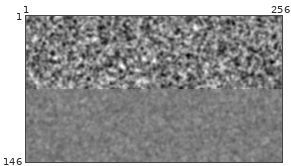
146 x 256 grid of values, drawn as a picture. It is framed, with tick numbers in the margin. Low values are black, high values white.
Lone odd cells: none. Stripes: none. Histogram: heavy tails on both sides. Grain: blotchy. Mirror symmetry: none. Seam: horizontal, 50% of the way down, the bottom part calmer.
